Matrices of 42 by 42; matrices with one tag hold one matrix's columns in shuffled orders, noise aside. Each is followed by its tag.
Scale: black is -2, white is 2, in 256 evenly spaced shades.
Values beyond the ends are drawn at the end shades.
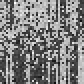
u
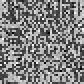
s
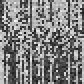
u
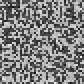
s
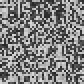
s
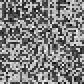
s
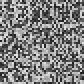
s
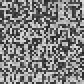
s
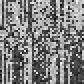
u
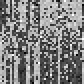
u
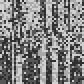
u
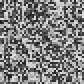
s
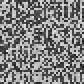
s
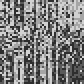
u
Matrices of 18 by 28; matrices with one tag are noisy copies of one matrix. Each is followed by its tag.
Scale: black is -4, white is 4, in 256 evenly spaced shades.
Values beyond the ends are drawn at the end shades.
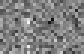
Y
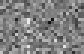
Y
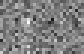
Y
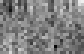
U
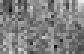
U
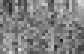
U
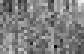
U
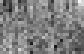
U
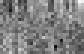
U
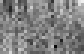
U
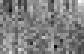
U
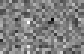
Y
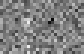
Y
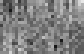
U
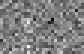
Y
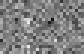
Y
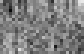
U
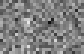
Y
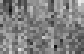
U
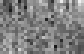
U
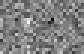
Y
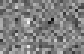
Y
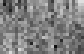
U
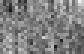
U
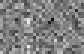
Y
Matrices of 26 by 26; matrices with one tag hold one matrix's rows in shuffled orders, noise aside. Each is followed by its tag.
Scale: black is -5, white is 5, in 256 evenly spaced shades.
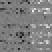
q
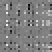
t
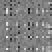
t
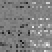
q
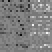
q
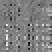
t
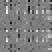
t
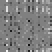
t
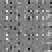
t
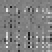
t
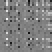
t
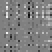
t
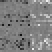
q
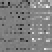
q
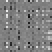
t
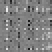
t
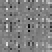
t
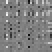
t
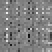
t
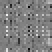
t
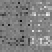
q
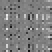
t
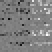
q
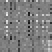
t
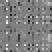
t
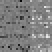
q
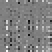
t
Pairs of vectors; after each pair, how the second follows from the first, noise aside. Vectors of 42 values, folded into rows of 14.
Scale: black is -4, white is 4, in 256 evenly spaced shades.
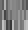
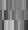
sign-scrambled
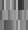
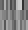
sign-scrambled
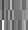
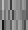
negated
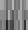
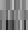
copied
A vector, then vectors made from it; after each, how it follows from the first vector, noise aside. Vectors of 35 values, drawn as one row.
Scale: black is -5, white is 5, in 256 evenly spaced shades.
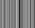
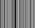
reversed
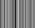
reversed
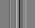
partly zeroed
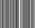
negated
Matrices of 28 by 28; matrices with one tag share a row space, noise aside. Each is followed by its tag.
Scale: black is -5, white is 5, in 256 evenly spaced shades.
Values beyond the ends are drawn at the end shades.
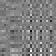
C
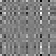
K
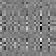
K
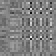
C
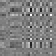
C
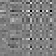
C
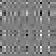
K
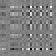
C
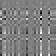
K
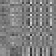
C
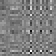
C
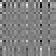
K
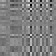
C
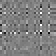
K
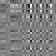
C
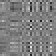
C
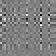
K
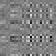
C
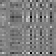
C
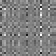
K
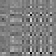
C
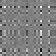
K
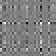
K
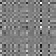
K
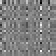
K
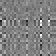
K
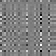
K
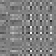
C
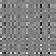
K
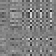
C
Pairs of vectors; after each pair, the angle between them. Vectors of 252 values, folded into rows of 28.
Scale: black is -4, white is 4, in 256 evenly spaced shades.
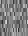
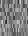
nearly opposite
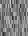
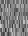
orthogonal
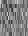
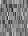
nearly parallel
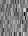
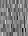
orthogonal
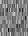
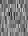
partly opposed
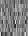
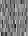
nearly parallel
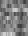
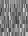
orthogonal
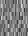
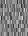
nearly opposite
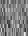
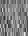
nearly parallel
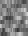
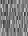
orthogonal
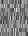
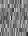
nearly parallel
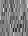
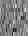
partly aligned
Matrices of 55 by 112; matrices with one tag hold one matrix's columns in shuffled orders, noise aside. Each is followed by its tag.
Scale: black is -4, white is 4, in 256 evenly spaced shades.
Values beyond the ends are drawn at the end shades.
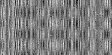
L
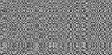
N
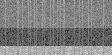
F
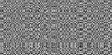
N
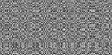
N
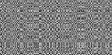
N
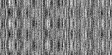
L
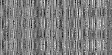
L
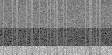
F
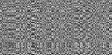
N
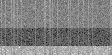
F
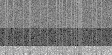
F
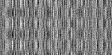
L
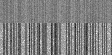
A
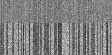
A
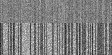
A
